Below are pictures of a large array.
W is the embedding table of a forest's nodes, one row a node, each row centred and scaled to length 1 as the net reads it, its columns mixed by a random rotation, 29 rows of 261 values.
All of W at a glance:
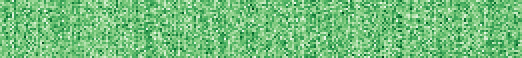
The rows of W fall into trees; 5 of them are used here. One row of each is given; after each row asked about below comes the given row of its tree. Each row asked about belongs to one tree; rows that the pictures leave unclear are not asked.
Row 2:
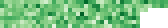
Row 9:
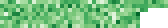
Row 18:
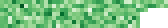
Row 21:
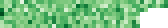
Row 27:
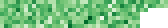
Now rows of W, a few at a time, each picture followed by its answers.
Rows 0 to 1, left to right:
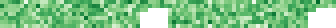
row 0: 2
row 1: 27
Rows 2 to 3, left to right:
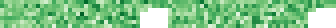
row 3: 27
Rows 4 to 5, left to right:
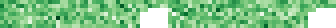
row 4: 18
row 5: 9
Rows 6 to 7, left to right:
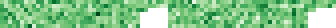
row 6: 18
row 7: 2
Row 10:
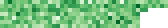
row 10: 9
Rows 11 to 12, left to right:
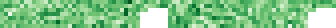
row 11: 2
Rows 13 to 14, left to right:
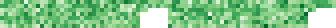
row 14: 9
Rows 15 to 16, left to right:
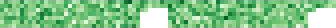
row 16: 18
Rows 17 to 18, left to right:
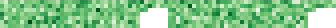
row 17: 21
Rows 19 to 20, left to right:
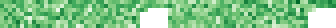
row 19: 18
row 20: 2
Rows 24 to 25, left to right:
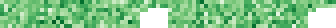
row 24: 21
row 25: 27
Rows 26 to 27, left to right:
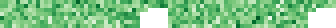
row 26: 2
